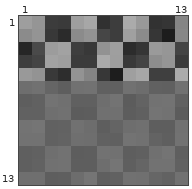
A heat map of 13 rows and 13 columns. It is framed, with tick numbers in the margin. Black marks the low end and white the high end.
Grain: checkered. Slope: none. Seam: horizontal, 40% of the way down, the bottom part calmer. Average level on the scale: 40%.
